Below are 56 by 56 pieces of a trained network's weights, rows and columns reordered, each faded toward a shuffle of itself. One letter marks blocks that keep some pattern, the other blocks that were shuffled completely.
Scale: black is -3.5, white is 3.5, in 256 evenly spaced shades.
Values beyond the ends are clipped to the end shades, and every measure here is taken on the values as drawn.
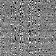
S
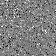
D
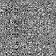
S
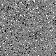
D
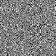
S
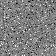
D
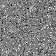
D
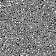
D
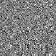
S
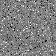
D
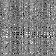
S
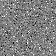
D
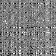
S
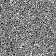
D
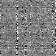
S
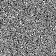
D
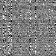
S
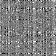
S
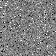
D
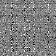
S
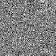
S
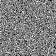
D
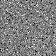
D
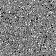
D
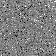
D
